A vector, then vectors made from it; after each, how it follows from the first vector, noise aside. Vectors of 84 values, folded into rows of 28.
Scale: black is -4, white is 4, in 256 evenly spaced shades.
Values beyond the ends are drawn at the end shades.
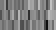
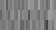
shrunk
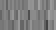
shrunk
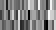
scaled up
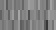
shrunk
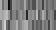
reversed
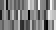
scaled up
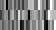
scaled up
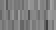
shrunk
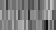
sign-scrambled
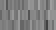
shrunk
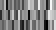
scaled up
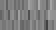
shrunk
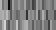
reversed
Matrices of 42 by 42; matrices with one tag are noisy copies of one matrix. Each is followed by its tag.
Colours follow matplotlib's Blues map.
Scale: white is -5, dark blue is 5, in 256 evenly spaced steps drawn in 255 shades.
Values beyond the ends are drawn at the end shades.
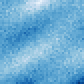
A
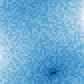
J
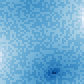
J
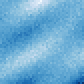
A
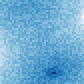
J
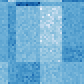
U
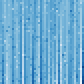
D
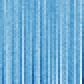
D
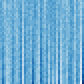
D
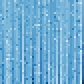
D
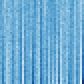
D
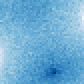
J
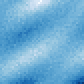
A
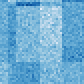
U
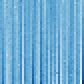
D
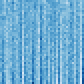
D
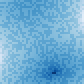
J
